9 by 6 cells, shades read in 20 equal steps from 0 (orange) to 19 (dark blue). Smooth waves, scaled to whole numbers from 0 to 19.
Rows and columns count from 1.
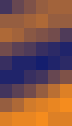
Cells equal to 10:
3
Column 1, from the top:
15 8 6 11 16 18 15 8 2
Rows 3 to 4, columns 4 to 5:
10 11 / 16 17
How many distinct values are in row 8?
6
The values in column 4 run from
0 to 19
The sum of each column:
99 96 89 84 81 78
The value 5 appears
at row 7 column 5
